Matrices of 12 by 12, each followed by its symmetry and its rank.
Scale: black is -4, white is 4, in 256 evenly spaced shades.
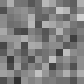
antisymmetric, full rank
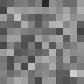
neither, full rank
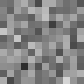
neither, full rank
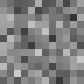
antisymmetric, full rank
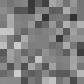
antisymmetric, full rank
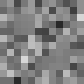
antisymmetric, full rank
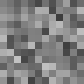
antisymmetric, full rank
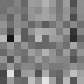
neither, rank two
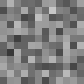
antisymmetric, full rank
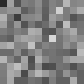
neither, full rank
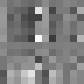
neither, rank two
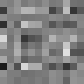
neither, rank two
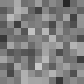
neither, full rank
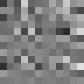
neither, rank two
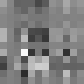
neither, rank two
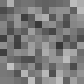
neither, full rank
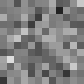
antisymmetric, full rank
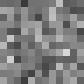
neither, full rank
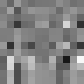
neither, rank two
